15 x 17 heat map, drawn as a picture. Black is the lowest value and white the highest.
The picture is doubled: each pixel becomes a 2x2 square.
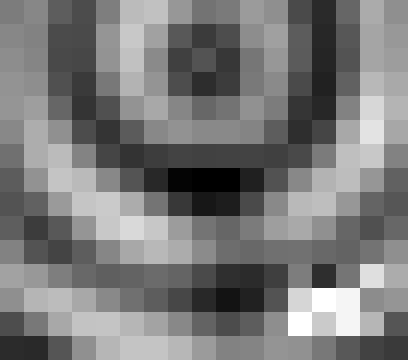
Concentric rings centre on the top middle. The ninth with the highest average is the bottom right. No overall slope runs across the table. No row or column stands out. In the bottom right lies a patch that is rougher than the rest.
